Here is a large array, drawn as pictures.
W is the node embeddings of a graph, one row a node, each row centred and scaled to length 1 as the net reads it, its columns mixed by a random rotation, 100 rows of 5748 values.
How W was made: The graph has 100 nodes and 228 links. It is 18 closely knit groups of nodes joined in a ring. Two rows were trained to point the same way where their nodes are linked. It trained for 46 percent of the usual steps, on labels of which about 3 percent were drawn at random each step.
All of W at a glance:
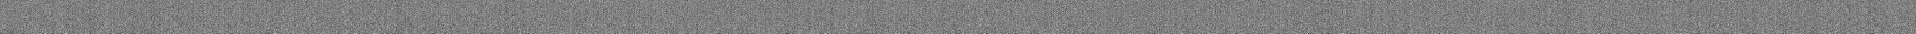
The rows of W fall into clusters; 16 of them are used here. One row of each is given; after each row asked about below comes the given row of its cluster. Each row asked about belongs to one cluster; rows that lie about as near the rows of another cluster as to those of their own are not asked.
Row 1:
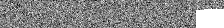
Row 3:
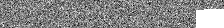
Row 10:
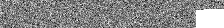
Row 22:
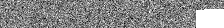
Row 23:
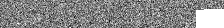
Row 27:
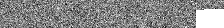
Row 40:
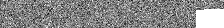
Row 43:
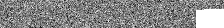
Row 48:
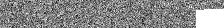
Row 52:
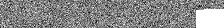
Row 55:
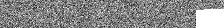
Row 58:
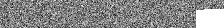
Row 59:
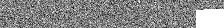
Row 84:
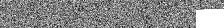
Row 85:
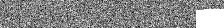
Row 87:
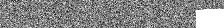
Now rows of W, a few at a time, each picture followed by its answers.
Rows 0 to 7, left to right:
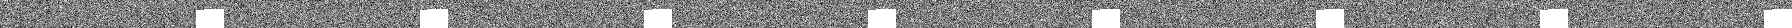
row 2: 87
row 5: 22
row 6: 48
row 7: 85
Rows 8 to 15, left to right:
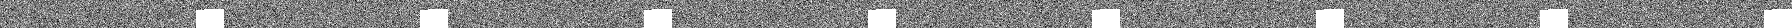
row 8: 22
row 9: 40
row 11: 59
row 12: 84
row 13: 85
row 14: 23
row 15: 59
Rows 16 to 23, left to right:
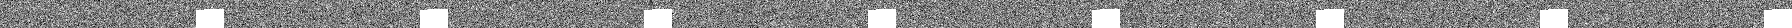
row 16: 3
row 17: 55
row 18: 3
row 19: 27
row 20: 87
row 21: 48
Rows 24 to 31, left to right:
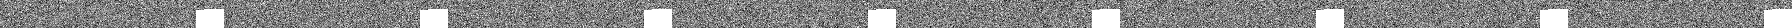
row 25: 58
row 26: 55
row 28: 84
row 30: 52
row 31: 1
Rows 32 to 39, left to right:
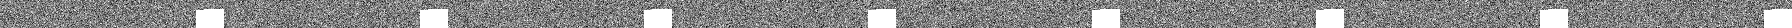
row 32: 59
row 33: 84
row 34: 85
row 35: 84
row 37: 59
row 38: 1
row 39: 85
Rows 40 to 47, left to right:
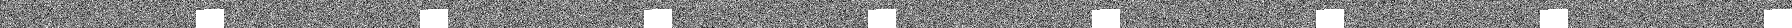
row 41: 84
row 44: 10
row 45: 22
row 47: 43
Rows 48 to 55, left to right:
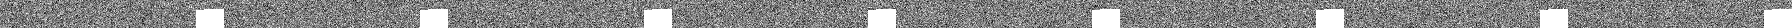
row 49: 40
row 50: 3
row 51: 40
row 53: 59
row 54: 58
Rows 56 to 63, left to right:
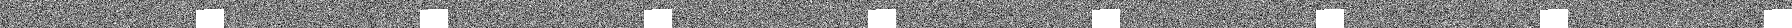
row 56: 58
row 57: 84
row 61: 22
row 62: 27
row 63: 10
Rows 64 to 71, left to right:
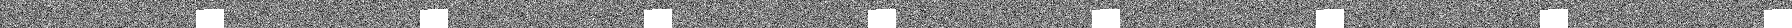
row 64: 40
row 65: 59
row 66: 43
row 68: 87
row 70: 40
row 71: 23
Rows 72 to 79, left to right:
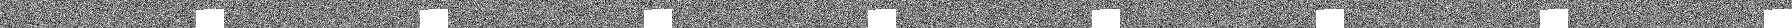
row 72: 10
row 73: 10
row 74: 3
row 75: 10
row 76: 10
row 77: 52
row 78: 55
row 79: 58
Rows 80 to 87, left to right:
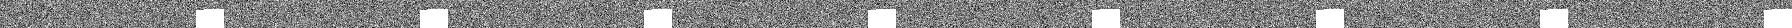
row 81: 85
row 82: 55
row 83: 22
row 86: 43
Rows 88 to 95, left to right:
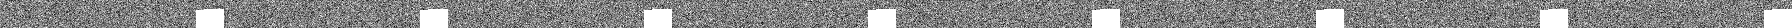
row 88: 87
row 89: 40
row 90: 58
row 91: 23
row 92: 1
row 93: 85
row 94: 48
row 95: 58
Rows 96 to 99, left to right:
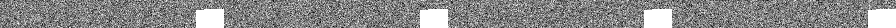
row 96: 23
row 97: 52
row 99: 1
